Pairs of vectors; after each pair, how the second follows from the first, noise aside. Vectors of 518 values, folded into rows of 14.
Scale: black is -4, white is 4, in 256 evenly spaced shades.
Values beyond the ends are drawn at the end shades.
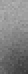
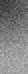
reversed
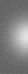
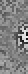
sign-scrambled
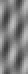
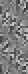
sign-scrambled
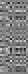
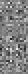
sign-scrambled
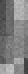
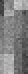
reversed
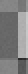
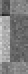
reversed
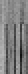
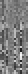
sign-scrambled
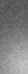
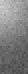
reversed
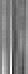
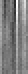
reversed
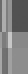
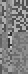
sign-scrambled
